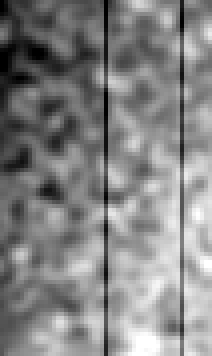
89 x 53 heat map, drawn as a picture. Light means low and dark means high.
Mirror symmetry: none. Average level on the scale: 50%. Ninth with the lowest average: bottom right. Ninth with the highest average: top left. Histogram: bell-shaped. Odd lines: columns 27 and 46. Slope: up to the top left.
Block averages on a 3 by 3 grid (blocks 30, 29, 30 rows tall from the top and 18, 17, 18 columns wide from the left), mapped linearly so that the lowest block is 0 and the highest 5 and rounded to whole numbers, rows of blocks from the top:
5 4 2 | 4 2 1 | 3 1 0
